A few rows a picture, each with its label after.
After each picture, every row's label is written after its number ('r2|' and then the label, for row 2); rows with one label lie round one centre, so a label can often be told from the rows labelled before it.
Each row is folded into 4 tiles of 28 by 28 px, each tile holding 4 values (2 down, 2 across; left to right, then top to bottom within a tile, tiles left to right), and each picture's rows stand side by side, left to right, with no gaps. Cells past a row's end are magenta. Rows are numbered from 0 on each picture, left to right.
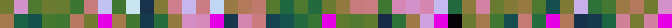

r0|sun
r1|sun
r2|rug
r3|sun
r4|rug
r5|sun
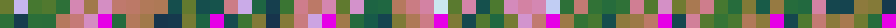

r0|sun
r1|rug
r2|sun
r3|sun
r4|sun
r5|sun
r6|rug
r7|rug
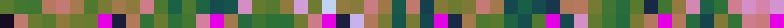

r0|rug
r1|rug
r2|sun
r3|rug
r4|rug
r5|rug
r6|sun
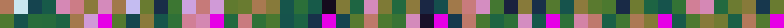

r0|sun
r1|sun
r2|rug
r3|rug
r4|rug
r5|rug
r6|rug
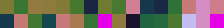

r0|rug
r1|sun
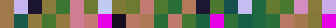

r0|sun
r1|rug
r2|sun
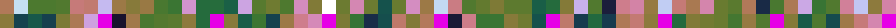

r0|sun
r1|rug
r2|sun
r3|sun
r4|rug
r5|sun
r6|rug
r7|sun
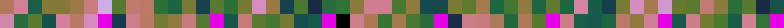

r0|sun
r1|rug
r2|rug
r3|rug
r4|rug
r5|sun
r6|rug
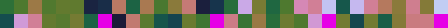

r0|rug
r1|rug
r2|sun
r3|sun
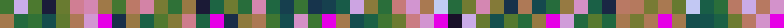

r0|sun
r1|rug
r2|rug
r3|sun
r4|rug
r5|sun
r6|sun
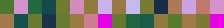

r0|sun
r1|sun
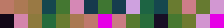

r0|rug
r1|sun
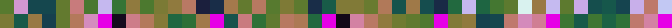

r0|sun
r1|rug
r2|rug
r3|rug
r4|sun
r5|sun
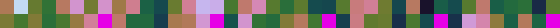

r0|sun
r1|sun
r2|rug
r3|rug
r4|rug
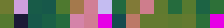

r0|sun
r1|rug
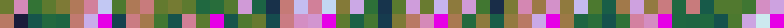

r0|sun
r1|rug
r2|sun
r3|sun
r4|sun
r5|sun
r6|sun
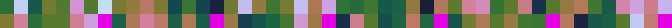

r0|sun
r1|rug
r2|sun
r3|rug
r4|rug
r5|sun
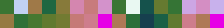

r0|sun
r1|sun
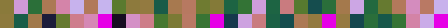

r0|sun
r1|rug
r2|rug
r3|sun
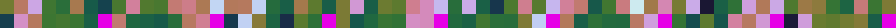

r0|rug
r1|sun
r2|rug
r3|sun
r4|sun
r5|sun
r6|sun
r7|rug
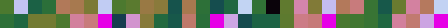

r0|sun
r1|rug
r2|sun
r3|sun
